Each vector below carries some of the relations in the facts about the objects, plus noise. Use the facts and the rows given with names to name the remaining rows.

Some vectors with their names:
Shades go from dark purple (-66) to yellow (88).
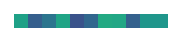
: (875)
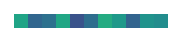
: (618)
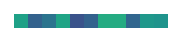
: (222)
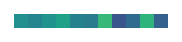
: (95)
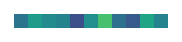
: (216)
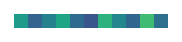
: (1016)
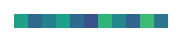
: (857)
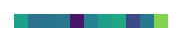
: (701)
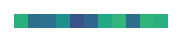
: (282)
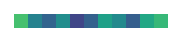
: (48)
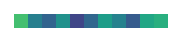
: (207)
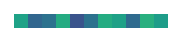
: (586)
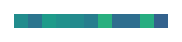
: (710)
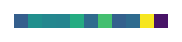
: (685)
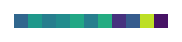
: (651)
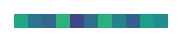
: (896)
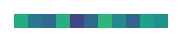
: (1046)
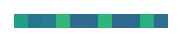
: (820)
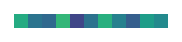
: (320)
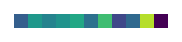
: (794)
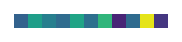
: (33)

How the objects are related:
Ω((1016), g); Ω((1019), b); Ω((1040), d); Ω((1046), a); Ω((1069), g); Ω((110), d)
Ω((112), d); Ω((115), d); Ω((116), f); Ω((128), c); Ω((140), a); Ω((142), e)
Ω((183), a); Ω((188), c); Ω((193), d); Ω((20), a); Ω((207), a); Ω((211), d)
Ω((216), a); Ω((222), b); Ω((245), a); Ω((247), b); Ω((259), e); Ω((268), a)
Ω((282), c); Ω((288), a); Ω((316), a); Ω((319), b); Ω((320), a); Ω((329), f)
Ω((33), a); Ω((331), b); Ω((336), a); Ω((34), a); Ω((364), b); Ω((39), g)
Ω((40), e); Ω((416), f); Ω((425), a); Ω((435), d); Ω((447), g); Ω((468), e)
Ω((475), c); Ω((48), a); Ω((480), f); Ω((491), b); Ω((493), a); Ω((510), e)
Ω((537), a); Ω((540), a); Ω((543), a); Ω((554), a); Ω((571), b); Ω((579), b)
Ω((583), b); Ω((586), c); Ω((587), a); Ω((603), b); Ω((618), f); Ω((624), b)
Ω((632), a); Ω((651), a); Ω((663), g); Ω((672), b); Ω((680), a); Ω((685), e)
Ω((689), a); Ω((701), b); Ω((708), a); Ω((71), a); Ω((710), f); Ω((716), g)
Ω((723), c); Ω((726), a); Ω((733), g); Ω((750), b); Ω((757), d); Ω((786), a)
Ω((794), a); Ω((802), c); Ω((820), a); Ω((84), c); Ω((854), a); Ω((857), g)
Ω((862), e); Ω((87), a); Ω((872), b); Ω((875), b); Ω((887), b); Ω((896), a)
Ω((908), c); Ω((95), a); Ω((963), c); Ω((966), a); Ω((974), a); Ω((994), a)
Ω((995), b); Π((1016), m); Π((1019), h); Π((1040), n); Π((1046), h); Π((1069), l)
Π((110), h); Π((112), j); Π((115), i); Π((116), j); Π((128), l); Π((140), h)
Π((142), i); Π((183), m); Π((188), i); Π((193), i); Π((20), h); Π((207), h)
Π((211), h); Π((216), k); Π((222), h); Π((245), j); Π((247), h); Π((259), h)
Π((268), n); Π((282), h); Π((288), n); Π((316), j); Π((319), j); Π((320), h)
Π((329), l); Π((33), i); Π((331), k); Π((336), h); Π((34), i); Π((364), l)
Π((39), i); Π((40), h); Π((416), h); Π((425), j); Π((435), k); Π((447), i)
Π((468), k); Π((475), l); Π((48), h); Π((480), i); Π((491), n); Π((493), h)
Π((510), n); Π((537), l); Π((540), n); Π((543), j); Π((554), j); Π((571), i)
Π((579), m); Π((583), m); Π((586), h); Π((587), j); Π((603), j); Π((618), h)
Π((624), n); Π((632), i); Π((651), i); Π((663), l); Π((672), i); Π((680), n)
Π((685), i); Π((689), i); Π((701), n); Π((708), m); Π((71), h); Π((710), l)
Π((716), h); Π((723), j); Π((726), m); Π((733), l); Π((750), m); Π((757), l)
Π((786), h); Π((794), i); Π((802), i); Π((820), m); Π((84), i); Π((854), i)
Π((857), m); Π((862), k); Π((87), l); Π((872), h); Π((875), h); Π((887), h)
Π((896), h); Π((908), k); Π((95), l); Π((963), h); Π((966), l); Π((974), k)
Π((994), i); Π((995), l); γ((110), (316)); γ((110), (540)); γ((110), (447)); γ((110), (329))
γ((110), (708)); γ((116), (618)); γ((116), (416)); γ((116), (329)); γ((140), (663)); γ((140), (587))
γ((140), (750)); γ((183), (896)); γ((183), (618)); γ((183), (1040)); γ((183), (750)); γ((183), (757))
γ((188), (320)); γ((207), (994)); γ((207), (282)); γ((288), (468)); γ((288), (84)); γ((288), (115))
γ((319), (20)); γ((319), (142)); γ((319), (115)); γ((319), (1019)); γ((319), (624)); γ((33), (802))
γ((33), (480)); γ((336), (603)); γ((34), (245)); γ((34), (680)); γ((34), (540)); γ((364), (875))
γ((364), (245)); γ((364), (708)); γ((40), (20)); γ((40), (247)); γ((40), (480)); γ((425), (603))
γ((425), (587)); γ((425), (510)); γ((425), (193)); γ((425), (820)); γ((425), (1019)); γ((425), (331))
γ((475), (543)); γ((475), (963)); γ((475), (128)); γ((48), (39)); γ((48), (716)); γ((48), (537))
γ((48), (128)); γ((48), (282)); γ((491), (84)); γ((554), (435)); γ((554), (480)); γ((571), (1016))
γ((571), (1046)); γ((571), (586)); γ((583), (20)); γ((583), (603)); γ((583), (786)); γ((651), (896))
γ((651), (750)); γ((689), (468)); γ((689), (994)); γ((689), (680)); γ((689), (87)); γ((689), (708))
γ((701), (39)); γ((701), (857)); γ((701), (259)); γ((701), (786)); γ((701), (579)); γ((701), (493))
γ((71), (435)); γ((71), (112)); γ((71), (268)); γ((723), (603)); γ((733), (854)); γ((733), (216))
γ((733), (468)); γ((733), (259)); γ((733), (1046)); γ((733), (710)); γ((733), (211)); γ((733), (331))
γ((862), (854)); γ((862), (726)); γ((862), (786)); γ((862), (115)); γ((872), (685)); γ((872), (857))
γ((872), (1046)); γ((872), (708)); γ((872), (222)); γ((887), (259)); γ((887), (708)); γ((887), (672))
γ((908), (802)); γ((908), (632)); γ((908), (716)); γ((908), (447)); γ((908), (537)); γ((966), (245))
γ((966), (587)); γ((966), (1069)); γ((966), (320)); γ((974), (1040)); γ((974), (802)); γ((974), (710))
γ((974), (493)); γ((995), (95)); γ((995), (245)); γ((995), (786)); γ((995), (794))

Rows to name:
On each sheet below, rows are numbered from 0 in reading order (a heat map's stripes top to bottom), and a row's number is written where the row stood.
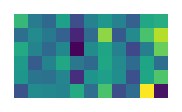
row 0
(110)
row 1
(112)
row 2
(288)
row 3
(750)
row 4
(723)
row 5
(142)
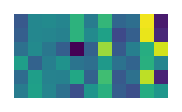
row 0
(84)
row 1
(188)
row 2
(268)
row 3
(583)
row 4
(632)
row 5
(974)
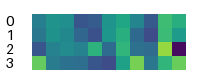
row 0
(908)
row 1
(862)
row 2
(672)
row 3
(963)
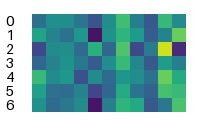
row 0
(468)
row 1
(1040)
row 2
(480)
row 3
(331)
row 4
(475)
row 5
(40)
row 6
(624)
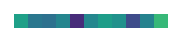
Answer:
(116)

